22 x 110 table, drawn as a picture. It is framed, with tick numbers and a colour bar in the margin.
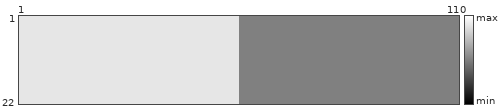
It is made of 1 by 2 panels. Panel 1,1: very high, flat. Panel 1,2: middling, flat.
